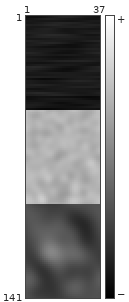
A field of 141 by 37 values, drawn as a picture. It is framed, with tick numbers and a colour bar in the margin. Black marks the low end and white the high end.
The table splits into 3 rows of 1 panel. Panel 1,1: very low, streaked across, faint in contrast. Panel 2,1: high, blotchy, faint in contrast. Panel 3,1: low, smooth.
